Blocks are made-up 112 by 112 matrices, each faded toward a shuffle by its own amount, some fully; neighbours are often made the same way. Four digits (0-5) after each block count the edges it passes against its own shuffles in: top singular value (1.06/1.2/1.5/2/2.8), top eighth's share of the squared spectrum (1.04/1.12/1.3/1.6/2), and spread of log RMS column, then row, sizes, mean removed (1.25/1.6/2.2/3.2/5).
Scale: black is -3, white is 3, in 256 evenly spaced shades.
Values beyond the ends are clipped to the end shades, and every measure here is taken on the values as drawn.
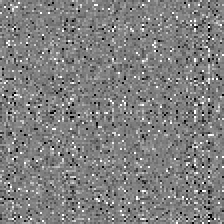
4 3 2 2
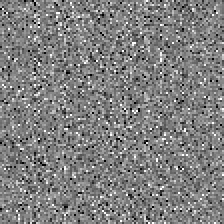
3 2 2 0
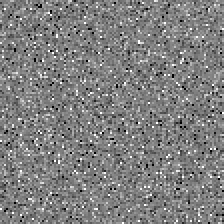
0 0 0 0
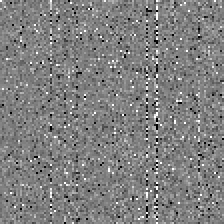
3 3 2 0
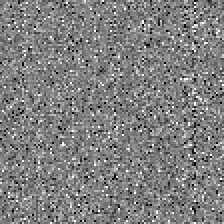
3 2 2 0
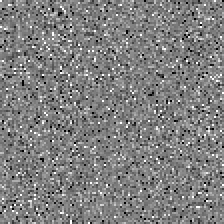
2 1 1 0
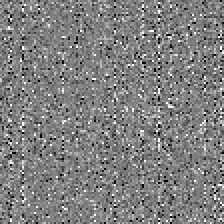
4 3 3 0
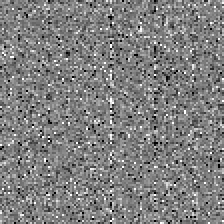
3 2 2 0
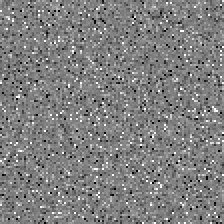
0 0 0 0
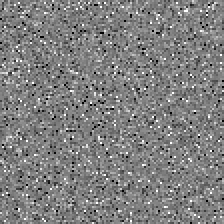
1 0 0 0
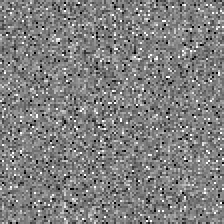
2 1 1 0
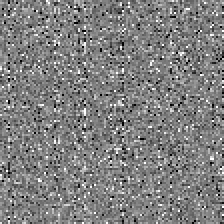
3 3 3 1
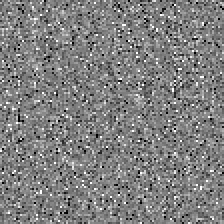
3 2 2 0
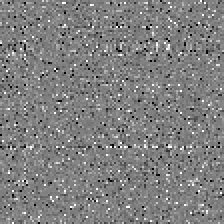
4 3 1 2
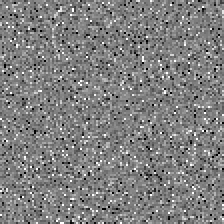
0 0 0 0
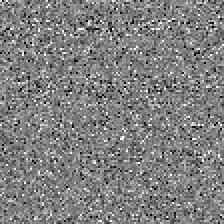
1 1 0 2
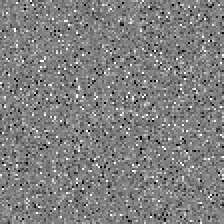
0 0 0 0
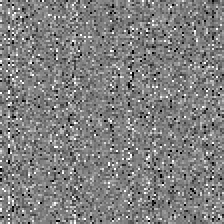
1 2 3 0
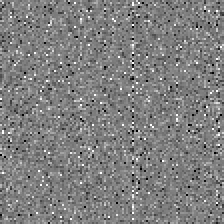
2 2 2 0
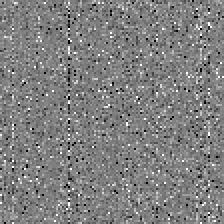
2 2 2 0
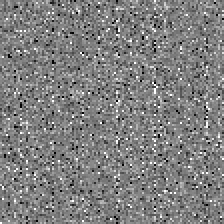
1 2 3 0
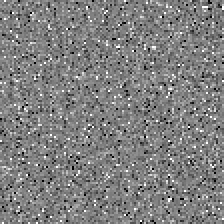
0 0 1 0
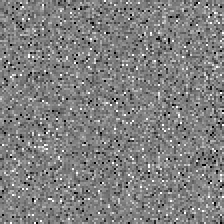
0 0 1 0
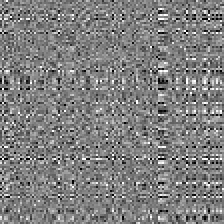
5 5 4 4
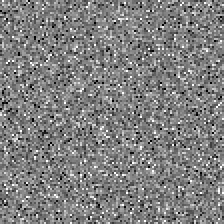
1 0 0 0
